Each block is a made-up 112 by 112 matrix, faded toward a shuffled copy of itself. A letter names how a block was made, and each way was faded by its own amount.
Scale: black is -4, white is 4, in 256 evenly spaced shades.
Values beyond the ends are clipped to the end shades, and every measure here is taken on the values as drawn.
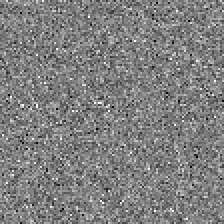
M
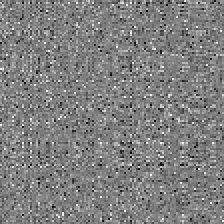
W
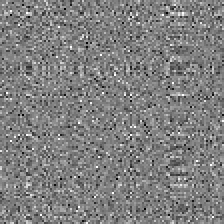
W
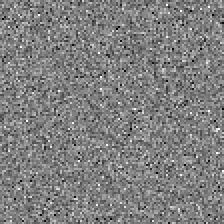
M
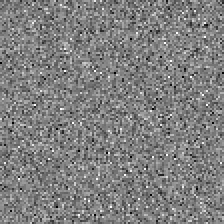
M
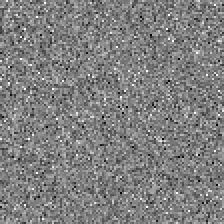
M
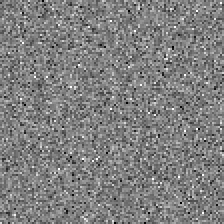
M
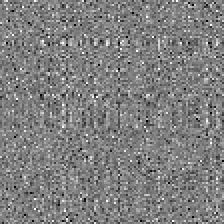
W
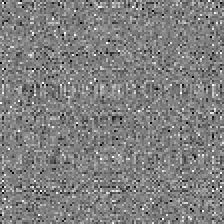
W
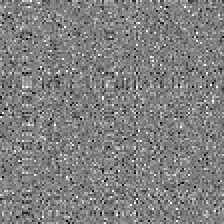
W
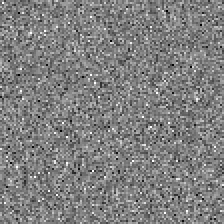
M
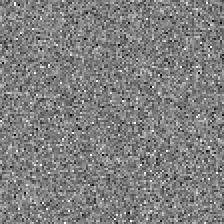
M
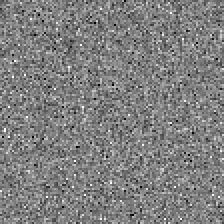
M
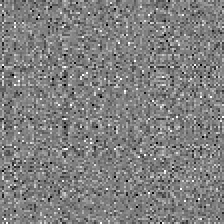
W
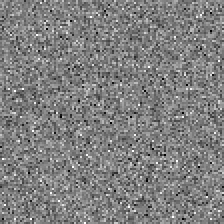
M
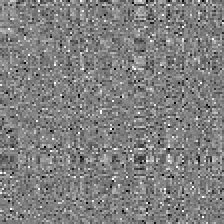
W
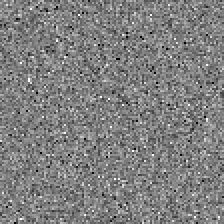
M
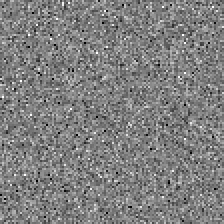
M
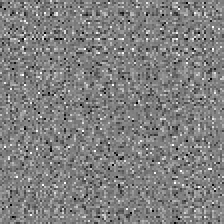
W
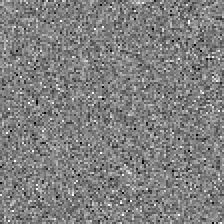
M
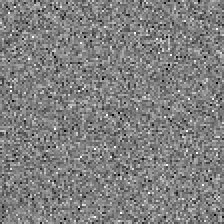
M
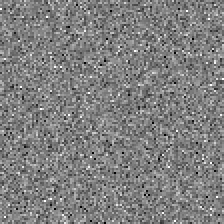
M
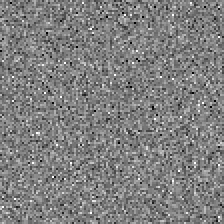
M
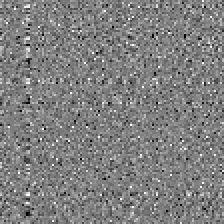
W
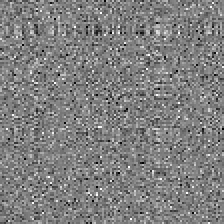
W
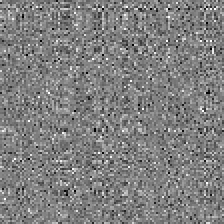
W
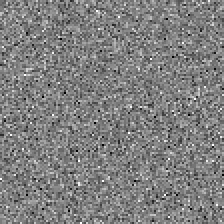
M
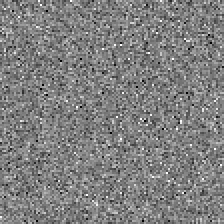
M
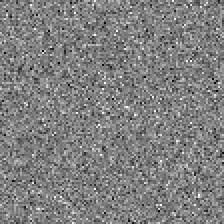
M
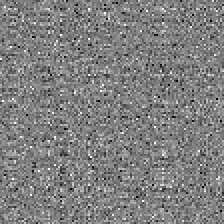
W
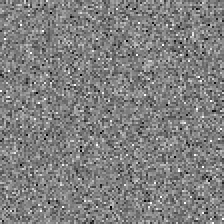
M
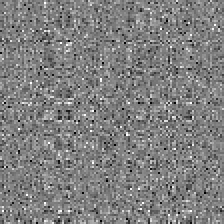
W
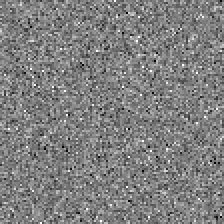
M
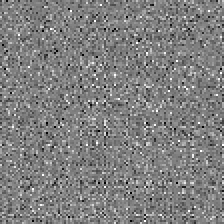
W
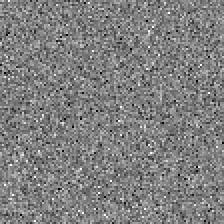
M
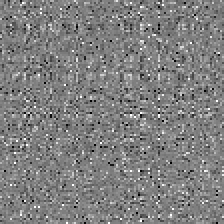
W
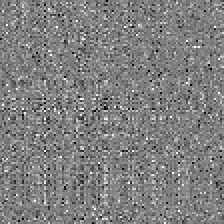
W
